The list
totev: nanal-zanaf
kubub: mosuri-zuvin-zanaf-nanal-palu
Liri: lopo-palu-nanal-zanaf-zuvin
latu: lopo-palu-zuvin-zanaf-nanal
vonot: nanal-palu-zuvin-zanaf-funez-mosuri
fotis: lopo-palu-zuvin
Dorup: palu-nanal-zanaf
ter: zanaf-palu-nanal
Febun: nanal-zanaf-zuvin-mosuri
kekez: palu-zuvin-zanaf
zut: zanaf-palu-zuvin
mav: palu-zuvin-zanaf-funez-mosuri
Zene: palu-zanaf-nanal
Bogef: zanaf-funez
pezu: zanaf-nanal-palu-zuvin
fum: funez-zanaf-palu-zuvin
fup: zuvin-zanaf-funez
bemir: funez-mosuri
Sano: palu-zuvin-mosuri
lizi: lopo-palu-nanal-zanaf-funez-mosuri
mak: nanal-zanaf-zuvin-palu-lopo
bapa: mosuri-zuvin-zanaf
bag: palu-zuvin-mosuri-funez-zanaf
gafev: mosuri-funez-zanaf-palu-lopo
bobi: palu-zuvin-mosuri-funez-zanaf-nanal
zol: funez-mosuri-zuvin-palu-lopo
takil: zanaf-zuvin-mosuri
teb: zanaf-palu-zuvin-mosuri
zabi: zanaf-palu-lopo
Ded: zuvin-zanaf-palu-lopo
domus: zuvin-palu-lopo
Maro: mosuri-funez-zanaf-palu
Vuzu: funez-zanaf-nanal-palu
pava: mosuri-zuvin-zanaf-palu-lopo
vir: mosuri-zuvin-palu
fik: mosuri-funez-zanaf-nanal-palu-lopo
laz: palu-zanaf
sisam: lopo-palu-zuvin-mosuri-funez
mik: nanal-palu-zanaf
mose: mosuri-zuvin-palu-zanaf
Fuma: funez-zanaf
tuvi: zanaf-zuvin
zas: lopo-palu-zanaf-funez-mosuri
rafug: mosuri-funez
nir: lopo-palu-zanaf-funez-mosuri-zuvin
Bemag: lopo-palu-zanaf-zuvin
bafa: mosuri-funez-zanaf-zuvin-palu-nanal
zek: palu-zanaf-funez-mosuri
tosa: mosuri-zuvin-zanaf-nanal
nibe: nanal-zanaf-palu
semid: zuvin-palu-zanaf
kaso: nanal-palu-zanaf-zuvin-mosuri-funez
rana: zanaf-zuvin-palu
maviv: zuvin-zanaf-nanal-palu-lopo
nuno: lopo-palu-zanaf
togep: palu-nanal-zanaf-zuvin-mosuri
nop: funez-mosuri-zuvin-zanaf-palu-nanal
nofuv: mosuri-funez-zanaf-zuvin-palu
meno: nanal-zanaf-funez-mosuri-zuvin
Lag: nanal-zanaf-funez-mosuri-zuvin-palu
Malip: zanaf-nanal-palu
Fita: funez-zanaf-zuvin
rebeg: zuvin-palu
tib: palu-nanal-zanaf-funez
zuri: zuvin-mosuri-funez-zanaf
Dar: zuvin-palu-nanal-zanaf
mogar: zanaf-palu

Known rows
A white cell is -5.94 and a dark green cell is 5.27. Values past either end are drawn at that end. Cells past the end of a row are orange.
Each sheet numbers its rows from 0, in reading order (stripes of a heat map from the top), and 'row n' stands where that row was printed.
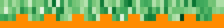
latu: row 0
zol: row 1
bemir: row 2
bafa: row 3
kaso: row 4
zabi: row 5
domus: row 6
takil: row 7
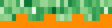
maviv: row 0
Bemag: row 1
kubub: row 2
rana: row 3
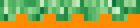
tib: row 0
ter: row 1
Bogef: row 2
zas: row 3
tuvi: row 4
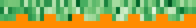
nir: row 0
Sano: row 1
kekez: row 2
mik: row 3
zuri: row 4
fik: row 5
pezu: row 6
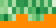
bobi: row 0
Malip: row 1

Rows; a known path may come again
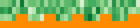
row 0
totev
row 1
nibe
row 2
Febun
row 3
zek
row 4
togep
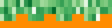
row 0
gafev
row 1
Bemag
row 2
rana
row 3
Maro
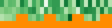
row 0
mik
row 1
Fuma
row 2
kekez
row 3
Vuzu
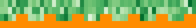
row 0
bobi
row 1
Lag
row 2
Bogef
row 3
rebeg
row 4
mose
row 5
mav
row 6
laz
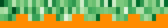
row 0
zut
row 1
fik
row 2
vonot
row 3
Ded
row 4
zol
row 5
maviv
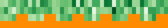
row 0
bapa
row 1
kubub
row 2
pava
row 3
bag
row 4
rafug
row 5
fotis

